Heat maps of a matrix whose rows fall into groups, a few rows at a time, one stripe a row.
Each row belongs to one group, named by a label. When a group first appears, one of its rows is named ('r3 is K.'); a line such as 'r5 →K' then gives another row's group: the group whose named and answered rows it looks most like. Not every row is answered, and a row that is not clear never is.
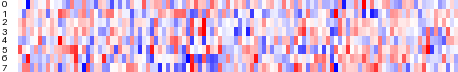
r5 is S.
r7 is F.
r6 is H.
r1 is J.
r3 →H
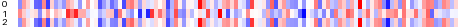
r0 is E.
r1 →S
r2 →E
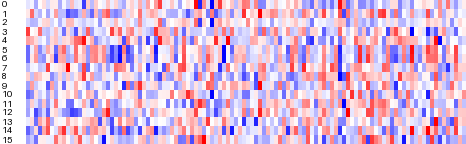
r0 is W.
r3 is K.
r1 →F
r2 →W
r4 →S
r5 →E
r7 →H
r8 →H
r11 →F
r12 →F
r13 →H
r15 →F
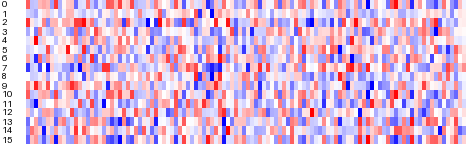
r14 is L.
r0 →K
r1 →W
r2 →S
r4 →J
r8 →W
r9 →J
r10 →K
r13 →E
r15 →E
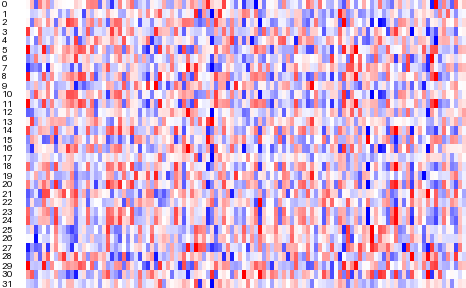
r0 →H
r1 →W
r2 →J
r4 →L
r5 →S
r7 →F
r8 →S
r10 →J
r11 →S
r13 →H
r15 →E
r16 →J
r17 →W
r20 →K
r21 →E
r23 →K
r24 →K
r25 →F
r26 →F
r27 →F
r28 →E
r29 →S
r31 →W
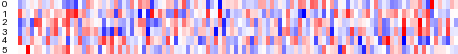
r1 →S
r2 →E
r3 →E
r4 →K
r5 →J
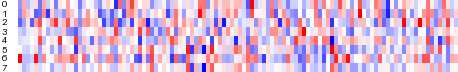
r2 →E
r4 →H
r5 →W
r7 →W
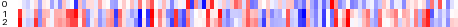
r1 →S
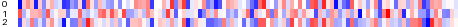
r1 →K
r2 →L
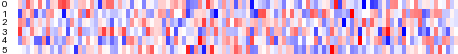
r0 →J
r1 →L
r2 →F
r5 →W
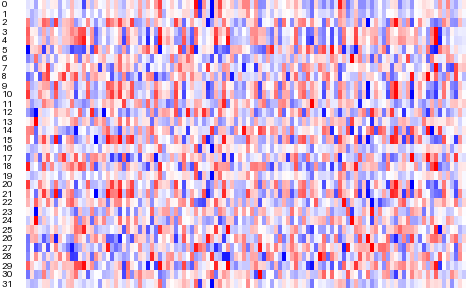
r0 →W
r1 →W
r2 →K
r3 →S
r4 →S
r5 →L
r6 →J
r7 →H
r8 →E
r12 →F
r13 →J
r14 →F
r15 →K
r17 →E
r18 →S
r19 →W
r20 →K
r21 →K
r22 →J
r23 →F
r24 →J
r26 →E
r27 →F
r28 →L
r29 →S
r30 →E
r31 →W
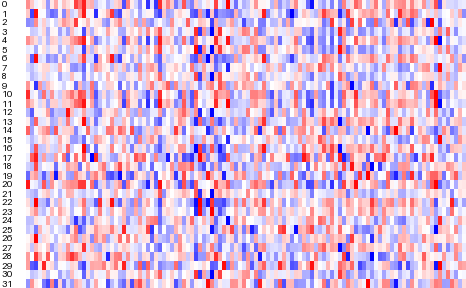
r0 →S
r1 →H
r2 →J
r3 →W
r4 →S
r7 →L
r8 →W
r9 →F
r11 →S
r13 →H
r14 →K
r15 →L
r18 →J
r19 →E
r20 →S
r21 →W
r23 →H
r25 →L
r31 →E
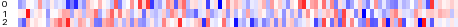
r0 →L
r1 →J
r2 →J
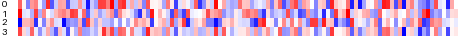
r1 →S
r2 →L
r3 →K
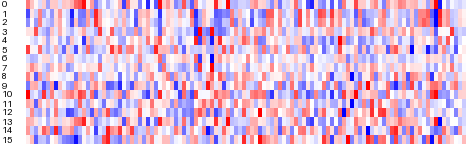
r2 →L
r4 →W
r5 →K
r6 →W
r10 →S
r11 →F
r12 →F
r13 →S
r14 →K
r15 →F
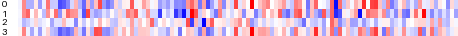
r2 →W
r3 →F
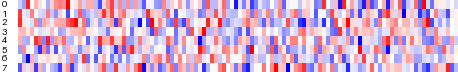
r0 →J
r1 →K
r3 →H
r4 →K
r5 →E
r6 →F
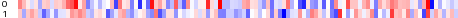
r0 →S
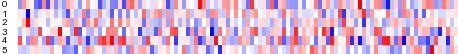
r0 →E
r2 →J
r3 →H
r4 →K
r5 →L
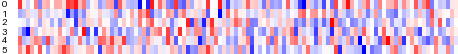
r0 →S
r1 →L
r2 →W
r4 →K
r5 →J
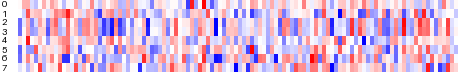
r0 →H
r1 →J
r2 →E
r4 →J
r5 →E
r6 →L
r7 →H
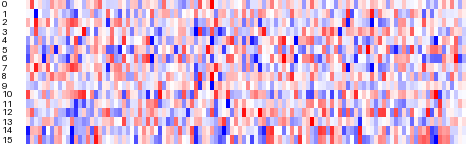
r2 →J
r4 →L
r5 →E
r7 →J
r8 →H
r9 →W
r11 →L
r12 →F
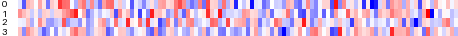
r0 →J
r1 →S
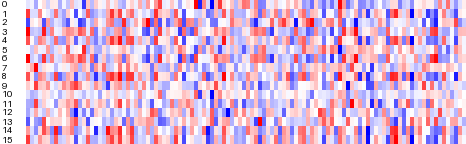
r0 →W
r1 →K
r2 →L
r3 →S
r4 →K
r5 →H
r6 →S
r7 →J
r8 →K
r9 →J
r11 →J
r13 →E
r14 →K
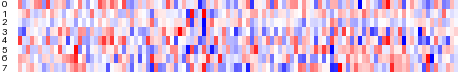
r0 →K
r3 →J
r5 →H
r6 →S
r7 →H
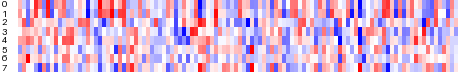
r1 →K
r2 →H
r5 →E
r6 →J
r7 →E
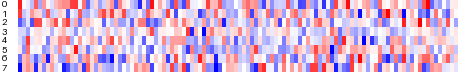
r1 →K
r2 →E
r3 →W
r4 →J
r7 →L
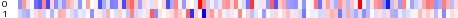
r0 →E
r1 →W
